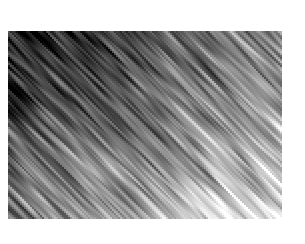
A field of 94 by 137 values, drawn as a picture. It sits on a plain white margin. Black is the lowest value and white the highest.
The ninth with the lowest average is the top left. Values rise toward the bottom right. The grain runs diagonally down to the right. Overall the values sit about 50% of the way up the scale.
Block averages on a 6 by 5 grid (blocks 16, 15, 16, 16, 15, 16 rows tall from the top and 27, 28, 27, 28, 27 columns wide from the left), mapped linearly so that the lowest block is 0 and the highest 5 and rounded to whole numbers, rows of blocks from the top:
0 0 1 2 3 / 0 1 2 2 3 / 1 1 2 3 3 / 2 2 2 3 4 / 2 3 3 4 4 / 3 3 3 5 5
